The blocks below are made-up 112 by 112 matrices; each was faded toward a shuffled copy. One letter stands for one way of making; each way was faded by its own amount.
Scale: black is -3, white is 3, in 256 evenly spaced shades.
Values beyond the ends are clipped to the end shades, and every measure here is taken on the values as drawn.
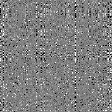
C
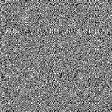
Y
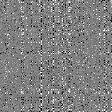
C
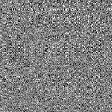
Y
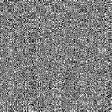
Y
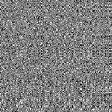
Y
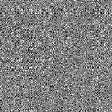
Y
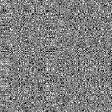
Y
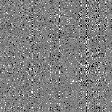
C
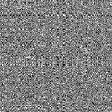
Y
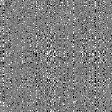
C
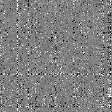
C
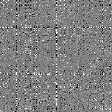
C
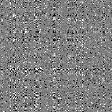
C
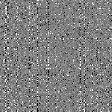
C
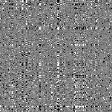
C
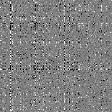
C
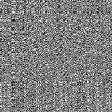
Y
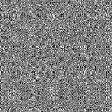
Y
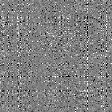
C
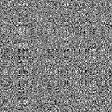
Y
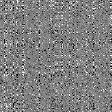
C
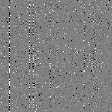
C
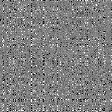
C
